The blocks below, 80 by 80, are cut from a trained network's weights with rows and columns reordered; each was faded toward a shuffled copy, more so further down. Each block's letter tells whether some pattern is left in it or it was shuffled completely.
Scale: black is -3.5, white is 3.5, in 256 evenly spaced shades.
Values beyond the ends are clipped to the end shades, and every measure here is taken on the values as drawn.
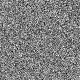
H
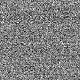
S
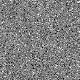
S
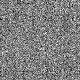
S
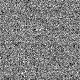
S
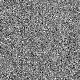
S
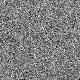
H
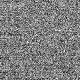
S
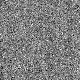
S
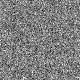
S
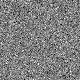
H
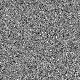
H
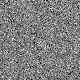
H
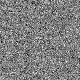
S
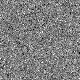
H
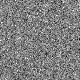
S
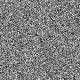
H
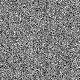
S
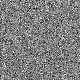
H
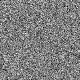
H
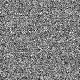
S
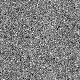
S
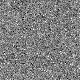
S
